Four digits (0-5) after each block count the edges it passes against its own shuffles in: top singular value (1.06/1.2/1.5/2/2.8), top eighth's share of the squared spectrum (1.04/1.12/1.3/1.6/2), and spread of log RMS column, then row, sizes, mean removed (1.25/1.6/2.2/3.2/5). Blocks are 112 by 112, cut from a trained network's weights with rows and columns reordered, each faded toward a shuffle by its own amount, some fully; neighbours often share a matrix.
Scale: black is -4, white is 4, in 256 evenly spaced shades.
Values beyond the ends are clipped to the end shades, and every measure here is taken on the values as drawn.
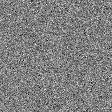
0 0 0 0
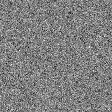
1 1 0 0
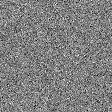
0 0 0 0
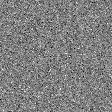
0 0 0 0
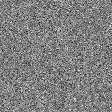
2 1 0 0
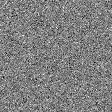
0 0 0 0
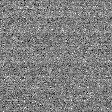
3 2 1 0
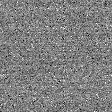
2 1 1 0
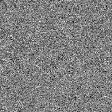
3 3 1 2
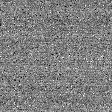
2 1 1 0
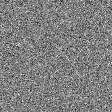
0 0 0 0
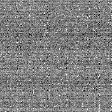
4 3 3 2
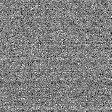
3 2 2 0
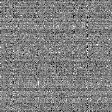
4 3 3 1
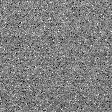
2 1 0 0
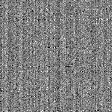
4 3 1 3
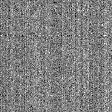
4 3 1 2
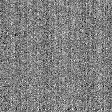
3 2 0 2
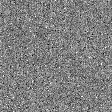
1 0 0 0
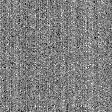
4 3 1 2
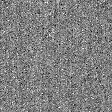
2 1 0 0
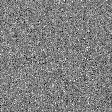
1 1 0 0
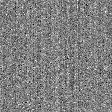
3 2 0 1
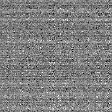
4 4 3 2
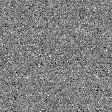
1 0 0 0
